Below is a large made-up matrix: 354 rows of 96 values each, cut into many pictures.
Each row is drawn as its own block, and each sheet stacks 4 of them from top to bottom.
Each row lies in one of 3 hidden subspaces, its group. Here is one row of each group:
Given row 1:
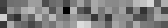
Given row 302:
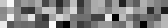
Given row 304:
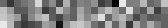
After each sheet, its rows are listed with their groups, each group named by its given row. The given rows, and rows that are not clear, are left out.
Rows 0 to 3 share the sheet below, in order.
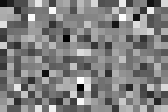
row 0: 304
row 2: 1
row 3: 302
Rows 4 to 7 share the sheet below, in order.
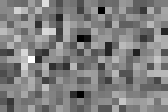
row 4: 304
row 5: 304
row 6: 304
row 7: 304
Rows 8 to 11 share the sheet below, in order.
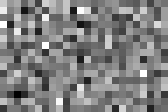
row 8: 1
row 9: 1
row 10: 1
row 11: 304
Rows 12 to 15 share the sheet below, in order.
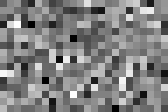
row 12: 302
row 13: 304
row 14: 304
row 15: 304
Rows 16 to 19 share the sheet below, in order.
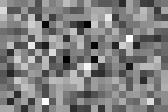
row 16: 1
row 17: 302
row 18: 304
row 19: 304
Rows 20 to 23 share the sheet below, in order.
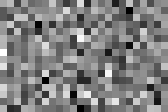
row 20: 302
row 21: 1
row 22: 1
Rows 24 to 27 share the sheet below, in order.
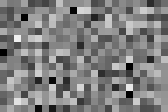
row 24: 304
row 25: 304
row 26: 302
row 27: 302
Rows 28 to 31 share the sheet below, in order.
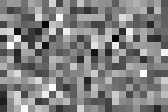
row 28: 304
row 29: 304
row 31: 302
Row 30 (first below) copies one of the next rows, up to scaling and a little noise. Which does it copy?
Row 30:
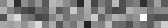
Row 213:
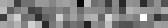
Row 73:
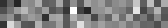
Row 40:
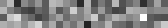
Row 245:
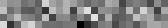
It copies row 40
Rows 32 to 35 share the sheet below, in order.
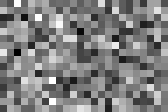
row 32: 304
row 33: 302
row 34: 302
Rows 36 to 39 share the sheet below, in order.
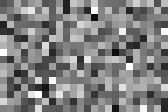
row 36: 1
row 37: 304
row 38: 302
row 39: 304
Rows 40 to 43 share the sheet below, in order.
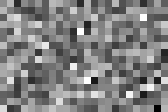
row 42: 304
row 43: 302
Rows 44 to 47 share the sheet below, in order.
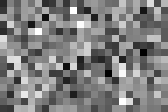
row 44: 1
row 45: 304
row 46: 302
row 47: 304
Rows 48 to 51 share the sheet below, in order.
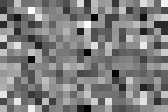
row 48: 1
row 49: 1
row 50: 304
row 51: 1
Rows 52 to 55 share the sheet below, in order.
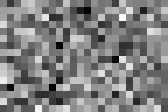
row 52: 304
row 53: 304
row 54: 304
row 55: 302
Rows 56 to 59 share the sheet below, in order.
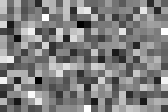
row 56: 1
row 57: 304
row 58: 302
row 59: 1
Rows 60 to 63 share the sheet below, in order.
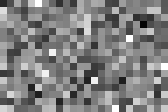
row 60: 304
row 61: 302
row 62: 304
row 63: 304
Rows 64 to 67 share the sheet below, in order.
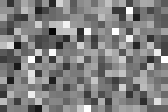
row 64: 302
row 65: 302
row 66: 304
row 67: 1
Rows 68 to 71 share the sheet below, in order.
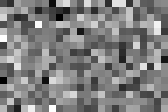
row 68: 302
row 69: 304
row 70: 304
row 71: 302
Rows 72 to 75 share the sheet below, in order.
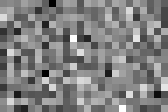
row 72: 302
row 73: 1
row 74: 1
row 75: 304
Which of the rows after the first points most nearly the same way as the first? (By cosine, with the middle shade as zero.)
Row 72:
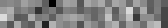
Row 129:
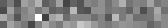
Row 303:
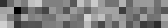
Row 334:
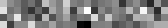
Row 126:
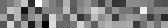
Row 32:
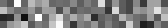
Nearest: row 126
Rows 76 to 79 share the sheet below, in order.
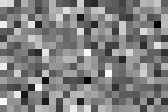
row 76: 302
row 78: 1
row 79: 304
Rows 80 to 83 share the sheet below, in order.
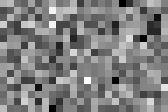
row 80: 302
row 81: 304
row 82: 302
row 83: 304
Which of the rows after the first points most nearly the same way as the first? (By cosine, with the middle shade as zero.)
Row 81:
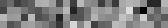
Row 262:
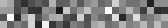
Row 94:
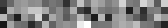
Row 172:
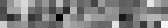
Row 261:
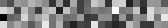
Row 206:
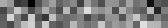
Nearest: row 206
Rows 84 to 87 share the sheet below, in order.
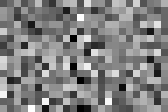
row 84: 302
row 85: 304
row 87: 1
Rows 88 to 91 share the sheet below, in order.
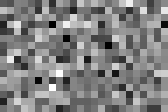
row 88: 302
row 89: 302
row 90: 302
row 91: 302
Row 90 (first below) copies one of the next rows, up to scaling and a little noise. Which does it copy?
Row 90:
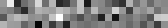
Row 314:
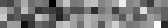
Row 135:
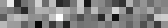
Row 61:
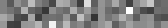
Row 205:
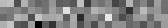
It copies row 135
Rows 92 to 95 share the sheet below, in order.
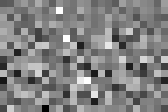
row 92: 304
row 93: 302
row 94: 1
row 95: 1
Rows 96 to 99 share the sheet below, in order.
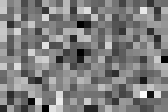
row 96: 1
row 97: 1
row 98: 304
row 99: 304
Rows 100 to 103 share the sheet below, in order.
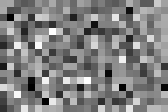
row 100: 302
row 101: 302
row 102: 1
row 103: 304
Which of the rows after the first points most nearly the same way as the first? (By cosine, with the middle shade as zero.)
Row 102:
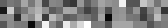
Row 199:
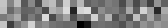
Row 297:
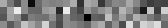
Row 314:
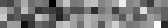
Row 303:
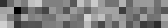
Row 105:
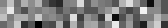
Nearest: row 303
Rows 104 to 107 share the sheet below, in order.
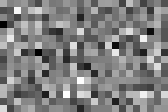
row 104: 304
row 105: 302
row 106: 1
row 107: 1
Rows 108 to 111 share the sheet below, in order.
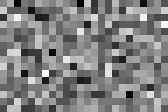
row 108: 1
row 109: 302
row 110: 1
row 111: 302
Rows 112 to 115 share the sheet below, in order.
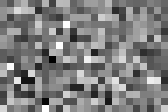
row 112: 302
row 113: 304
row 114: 302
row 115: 1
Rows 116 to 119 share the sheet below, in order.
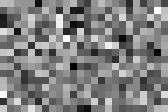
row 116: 304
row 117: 302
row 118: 304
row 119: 1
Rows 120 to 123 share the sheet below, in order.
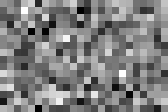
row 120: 304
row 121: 304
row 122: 304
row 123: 302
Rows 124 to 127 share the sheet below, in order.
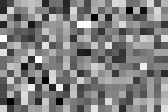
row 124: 1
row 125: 1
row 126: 304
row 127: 304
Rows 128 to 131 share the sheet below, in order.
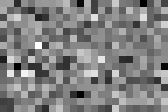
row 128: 1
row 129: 1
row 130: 304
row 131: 304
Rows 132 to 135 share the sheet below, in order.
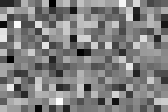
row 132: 302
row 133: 1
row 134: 302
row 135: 302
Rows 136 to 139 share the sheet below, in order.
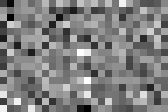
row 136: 302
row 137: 1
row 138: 1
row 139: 1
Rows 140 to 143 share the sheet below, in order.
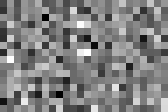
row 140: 1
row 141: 1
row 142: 302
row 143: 304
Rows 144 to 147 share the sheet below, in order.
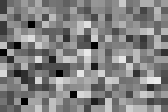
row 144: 1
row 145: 1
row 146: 302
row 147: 304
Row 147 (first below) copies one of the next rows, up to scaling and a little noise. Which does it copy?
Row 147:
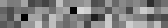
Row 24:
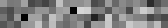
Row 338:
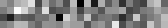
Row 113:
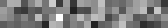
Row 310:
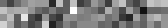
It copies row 24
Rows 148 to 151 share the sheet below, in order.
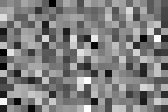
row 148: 302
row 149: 1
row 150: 1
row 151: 1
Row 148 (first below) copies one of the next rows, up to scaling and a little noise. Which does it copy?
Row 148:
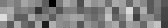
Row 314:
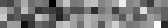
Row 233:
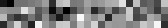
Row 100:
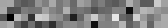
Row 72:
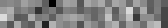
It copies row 72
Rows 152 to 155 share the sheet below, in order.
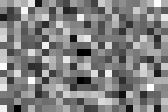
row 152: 304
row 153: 1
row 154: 1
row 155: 302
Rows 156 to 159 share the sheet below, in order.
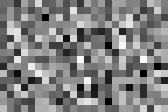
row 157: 302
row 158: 1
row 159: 302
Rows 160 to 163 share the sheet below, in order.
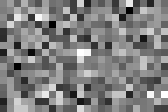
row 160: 302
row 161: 1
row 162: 304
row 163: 302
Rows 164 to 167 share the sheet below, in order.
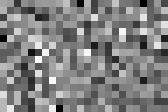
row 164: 1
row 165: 1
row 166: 304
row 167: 304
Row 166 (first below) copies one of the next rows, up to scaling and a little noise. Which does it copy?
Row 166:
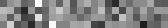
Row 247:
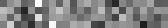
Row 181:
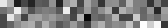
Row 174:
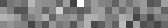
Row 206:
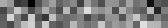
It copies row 247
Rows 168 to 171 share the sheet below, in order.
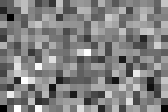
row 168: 304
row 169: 1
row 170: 302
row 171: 302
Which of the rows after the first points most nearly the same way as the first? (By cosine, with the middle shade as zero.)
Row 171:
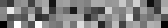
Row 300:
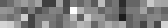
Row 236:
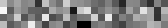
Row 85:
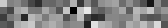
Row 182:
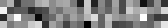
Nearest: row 85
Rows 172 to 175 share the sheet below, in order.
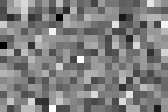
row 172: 304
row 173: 302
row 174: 304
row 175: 302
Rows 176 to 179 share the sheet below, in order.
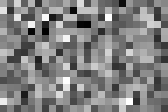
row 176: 1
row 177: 304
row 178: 302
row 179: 304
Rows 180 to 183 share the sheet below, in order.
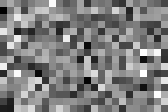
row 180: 302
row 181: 304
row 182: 1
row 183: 304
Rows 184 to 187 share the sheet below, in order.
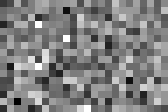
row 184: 302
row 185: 1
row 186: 304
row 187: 1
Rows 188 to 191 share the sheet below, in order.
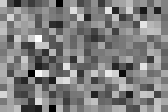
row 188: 304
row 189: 304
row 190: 302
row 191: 302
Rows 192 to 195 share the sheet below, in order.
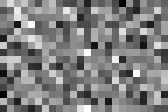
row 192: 302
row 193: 1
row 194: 304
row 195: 1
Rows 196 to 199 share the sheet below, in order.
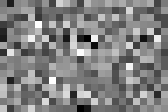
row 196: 302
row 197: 1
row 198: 302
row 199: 1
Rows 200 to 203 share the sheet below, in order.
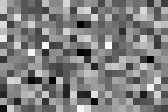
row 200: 1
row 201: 1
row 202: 302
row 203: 1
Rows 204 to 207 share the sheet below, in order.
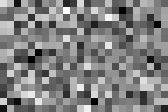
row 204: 302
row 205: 302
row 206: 304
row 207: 1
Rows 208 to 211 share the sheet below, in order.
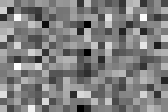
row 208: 1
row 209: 1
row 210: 304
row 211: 1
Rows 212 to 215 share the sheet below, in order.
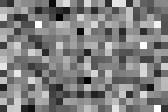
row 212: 302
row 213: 1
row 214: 1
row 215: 302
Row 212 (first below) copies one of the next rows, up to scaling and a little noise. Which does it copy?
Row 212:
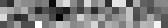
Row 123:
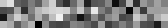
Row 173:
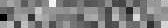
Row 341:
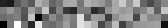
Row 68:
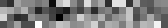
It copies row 68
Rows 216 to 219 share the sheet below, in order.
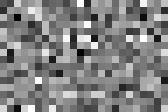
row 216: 1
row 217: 1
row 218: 302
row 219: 302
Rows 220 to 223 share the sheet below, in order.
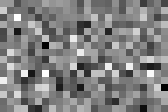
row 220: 1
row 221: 1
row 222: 304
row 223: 304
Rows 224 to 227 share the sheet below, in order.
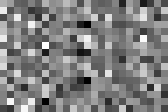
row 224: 1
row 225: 1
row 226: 1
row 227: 304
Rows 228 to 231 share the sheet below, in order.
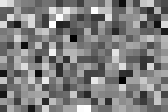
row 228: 302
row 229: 304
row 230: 304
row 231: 1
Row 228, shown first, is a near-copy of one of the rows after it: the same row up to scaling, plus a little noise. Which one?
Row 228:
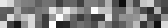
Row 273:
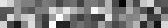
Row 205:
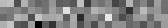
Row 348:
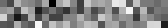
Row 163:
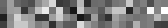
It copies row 273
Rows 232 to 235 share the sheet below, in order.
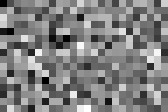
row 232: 304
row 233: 302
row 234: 304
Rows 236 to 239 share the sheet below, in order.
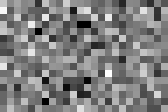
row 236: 1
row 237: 304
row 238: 1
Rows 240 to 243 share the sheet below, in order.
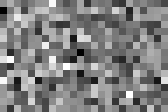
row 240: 302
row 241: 1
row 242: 302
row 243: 302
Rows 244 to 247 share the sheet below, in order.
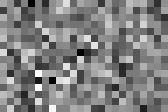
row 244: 304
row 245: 1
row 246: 302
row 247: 304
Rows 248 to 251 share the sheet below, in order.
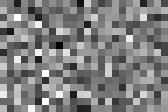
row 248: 1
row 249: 302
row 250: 1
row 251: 1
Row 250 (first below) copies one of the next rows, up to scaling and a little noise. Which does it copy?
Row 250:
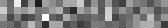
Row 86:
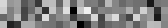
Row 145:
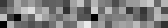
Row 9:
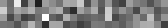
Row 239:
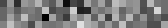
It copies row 9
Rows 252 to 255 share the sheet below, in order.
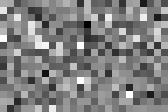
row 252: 1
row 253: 304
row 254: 1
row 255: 302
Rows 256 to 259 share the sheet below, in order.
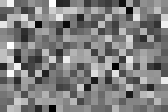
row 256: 302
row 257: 304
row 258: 304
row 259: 302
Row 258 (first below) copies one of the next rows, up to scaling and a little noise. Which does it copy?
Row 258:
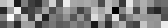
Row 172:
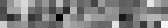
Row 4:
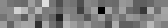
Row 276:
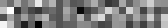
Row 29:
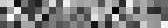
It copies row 29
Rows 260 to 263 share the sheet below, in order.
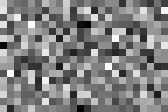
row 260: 1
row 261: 304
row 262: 304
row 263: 1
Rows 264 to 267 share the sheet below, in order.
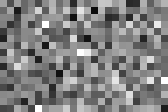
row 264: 1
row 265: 1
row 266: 304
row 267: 302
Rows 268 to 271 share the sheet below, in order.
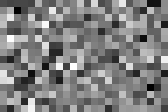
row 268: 304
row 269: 304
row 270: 304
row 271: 304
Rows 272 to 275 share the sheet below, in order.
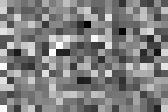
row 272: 1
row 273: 302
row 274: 1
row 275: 302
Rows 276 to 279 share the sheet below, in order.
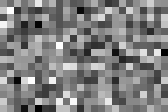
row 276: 304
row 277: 304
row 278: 302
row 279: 302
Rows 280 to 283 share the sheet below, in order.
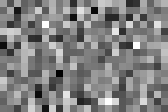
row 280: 1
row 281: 304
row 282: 304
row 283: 302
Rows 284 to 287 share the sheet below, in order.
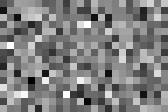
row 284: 1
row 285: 304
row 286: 1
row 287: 304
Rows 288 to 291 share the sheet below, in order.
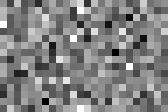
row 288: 1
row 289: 304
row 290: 302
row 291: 1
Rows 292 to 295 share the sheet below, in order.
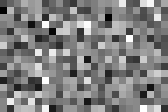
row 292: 1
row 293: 302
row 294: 1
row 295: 304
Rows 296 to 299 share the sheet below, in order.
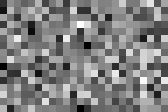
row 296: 1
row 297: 304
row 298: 304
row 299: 1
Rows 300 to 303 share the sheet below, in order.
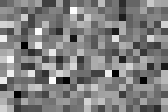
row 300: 304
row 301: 304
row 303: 304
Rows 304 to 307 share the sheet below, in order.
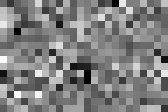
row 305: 302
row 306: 304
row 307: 304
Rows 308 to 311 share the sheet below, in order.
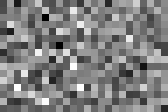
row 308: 1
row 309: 302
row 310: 304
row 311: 1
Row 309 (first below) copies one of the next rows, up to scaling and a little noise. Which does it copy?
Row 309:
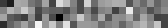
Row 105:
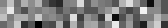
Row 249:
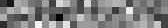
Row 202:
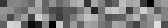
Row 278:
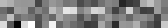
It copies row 249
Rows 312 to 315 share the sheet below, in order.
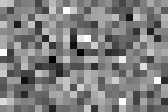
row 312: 302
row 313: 1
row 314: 302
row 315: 304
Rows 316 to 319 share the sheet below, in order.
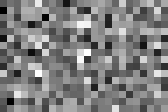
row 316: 1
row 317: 1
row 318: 1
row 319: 304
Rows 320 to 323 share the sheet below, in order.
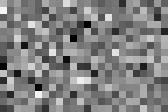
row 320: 1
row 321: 304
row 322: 1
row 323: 304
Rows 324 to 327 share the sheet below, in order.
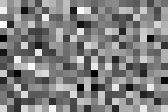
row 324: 1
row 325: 304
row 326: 1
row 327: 302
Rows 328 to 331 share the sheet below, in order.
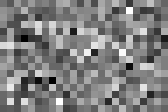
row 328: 302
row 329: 304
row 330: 302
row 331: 304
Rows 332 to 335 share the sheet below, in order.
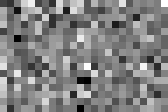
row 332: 304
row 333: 304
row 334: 1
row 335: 1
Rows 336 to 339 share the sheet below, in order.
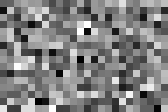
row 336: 1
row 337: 302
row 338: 304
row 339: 302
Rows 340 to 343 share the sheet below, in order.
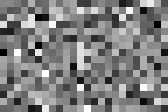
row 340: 302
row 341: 302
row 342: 1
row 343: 1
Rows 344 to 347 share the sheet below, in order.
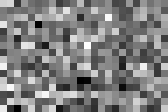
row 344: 302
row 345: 304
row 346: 1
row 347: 302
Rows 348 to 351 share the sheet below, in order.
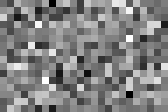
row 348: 302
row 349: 302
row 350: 304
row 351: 302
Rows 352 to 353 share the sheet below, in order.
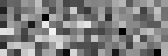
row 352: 1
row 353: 302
